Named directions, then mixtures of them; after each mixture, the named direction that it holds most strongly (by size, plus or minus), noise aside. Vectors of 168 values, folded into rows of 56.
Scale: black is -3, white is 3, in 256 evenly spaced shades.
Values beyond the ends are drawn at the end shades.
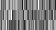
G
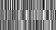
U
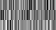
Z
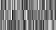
G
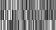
G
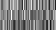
G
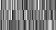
G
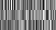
U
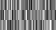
U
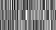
U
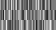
U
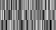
U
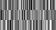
Z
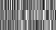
U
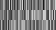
U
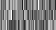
G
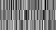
U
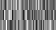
G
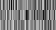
U
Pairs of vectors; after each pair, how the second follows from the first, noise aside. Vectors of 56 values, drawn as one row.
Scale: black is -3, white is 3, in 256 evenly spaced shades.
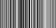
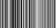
wrapped around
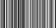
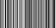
negated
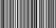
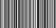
negated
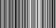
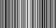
wrapped around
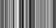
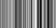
wrapped around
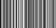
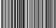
negated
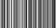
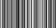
wrapped around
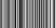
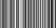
negated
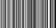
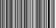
negated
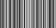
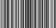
negated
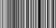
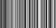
negated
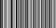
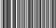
negated
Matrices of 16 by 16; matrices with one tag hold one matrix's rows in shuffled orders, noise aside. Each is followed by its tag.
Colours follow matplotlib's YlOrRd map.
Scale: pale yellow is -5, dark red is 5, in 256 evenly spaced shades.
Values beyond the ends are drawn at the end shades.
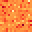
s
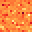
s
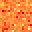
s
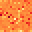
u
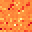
u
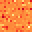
s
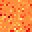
u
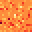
u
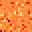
u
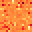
s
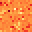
u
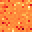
s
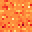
s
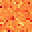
u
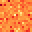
u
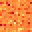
u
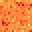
s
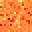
u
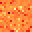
u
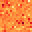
s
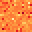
s
